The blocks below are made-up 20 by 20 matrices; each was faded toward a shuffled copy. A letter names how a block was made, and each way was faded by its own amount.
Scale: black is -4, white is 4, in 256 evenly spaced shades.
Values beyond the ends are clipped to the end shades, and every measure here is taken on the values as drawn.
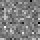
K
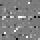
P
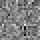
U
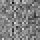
U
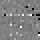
P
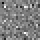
K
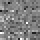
P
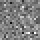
K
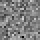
U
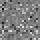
P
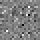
P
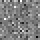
K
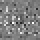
P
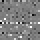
P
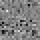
K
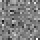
K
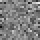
U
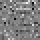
P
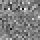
U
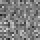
U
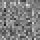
U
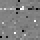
P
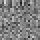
U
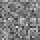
U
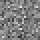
U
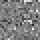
K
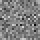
U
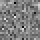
K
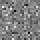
K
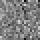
U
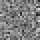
U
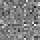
K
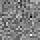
U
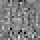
P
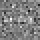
K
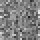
U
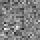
K
